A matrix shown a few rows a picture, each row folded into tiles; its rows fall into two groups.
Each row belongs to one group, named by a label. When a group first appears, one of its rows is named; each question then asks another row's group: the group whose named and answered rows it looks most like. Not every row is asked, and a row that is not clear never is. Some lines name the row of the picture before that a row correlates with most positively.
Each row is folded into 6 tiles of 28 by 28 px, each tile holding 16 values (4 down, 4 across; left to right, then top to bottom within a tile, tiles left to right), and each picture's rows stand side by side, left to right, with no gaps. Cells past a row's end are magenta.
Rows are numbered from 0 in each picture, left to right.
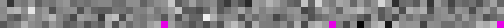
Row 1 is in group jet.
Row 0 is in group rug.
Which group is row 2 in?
jet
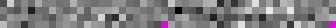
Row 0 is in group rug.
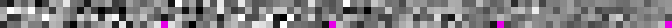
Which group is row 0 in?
rug
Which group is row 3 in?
rug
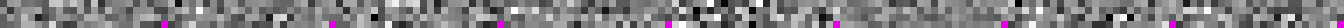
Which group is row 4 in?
jet
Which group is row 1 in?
rug
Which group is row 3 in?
rug
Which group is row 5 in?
jet
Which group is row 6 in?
rug
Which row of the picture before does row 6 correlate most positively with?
3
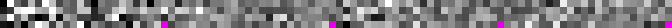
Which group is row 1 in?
rug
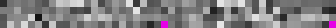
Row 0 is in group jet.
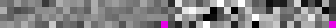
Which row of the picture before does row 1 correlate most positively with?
1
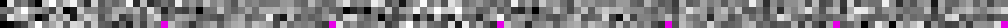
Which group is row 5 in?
jet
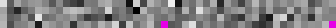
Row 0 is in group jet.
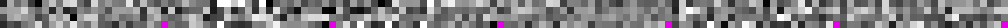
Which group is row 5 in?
jet
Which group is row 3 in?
jet
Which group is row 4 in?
jet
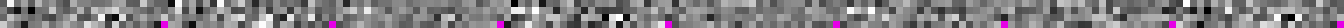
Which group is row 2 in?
rug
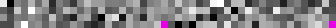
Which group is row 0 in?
rug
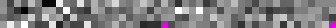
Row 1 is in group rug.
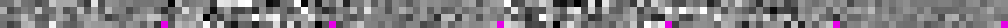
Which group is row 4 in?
rug
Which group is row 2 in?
rug
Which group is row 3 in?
jet
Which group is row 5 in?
rug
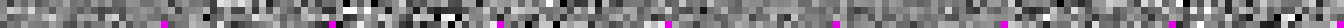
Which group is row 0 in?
rug
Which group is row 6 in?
jet
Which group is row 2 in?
rug
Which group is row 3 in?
jet
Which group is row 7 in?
rug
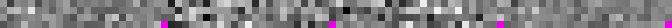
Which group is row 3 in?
rug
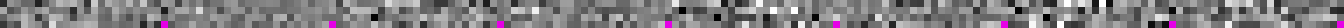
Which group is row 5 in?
jet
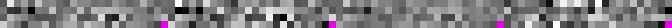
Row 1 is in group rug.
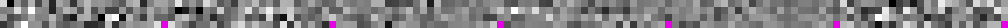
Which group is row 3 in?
rug
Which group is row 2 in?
jet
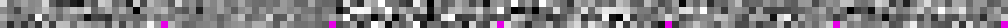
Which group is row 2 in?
jet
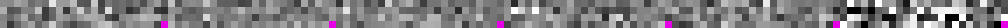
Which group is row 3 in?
rug
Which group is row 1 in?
jet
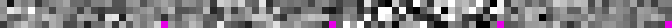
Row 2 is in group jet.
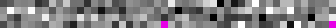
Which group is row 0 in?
rug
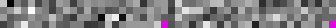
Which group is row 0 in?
rug
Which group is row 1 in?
jet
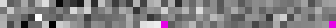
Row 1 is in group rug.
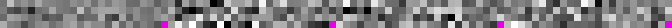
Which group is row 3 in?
jet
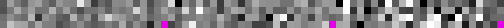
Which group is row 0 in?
jet
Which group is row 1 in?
rug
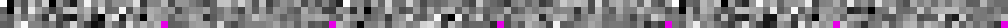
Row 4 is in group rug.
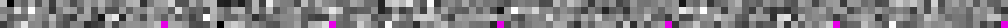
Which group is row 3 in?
rug
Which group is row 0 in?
rug
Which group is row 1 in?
jet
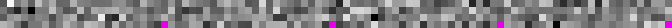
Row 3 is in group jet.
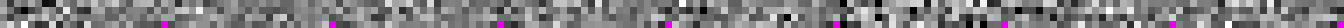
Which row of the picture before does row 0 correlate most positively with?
1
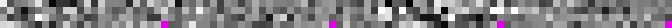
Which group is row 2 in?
jet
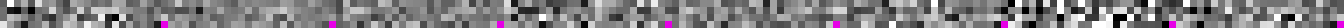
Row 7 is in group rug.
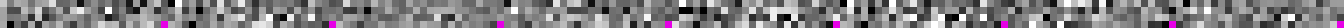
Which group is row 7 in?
rug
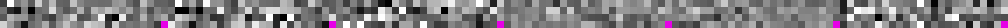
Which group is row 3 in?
jet
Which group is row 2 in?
jet
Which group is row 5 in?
jet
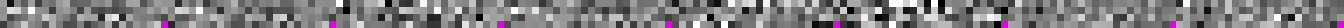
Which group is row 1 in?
rug
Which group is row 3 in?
rug
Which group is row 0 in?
rug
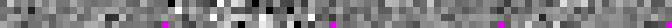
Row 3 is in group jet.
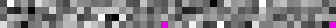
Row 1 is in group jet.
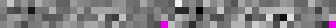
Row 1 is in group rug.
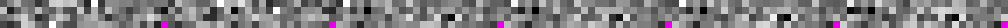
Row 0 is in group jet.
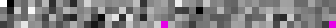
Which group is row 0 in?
rug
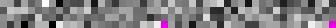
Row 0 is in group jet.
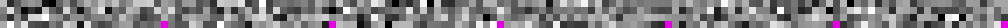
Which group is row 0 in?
jet
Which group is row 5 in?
rug
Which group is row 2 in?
jet
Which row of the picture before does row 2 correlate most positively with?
0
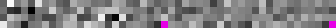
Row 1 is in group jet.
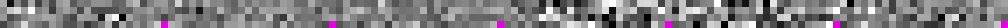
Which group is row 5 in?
rug
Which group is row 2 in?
jet
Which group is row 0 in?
rug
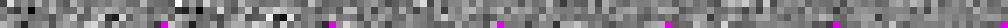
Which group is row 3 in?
jet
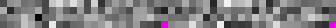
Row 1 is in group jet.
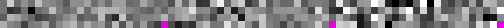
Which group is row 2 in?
jet
